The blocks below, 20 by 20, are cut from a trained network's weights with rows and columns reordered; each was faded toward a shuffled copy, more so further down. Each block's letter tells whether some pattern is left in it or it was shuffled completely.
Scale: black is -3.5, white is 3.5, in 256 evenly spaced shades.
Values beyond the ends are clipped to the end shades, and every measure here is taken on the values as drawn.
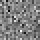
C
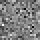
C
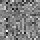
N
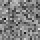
C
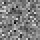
C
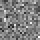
C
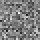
C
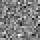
N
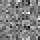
N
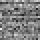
N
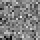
C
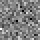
C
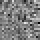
N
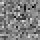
C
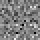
N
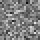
C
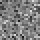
C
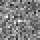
C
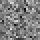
N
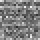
N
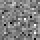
C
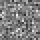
C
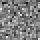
C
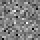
C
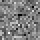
C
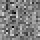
N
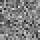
C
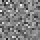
C
